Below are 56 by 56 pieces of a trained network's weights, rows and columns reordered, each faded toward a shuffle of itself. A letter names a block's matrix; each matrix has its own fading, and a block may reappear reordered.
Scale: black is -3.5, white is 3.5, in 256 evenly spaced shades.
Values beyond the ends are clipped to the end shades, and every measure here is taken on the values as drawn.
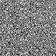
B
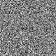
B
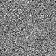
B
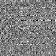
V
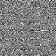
V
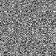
V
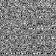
V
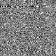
V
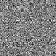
V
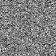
B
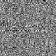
V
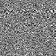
V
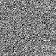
V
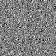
B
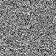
B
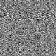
V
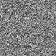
B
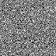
B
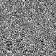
B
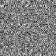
V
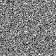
B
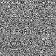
V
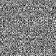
V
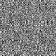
V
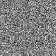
B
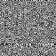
V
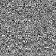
V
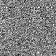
B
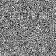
B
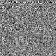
V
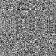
V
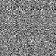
V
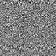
V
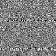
V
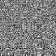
V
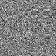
B
